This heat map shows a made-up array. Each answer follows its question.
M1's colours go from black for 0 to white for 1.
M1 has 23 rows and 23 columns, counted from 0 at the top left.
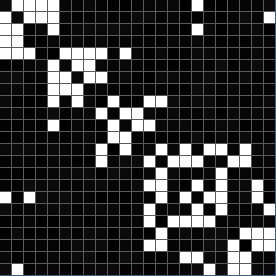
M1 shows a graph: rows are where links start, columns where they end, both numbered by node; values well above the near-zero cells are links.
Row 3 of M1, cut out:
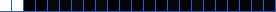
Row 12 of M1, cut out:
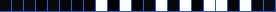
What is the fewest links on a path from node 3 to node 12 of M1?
4
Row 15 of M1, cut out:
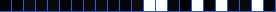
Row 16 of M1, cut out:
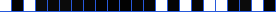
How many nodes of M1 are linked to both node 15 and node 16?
3
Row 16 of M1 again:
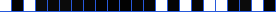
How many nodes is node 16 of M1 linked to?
7
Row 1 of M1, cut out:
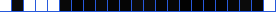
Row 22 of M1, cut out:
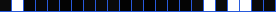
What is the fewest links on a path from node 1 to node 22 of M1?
1
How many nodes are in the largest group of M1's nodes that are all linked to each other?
4
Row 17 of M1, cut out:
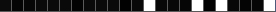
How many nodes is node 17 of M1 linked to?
4
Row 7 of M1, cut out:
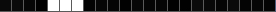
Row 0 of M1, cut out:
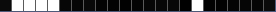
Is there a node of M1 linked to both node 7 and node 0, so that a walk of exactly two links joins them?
yes
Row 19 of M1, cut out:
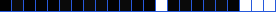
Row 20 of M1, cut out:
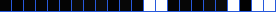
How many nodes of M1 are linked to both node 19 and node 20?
3
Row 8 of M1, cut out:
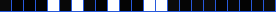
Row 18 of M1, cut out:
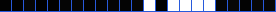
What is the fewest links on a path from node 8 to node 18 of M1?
2
